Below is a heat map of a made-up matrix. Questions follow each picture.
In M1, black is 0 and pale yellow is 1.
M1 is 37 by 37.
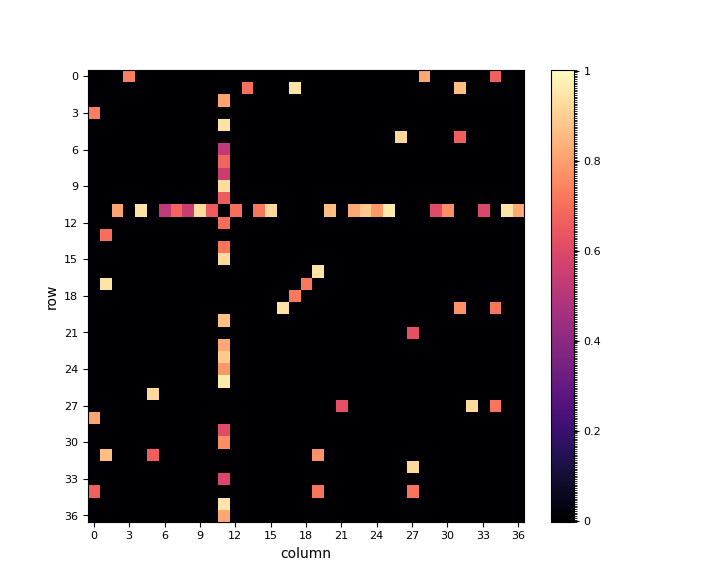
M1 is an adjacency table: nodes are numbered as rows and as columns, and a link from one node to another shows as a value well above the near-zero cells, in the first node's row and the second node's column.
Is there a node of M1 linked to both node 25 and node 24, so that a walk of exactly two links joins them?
yes
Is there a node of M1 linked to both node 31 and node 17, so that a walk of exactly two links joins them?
yes
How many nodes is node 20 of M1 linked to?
1
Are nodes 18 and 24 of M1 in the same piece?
no
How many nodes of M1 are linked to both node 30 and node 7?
1
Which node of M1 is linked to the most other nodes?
node 11
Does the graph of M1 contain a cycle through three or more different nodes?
no
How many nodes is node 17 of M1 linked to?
2
